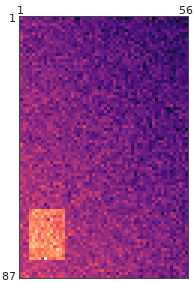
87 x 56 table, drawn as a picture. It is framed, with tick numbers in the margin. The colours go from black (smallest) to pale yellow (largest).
Most values sit low, with a long tail of high ones. There is an overall slope up to the bottom left. No regular stripes run through it. No row or column stands out. Overall the values sit about 40% of the way up the scale. In the bottom left lies a patch that is higher than the rest.
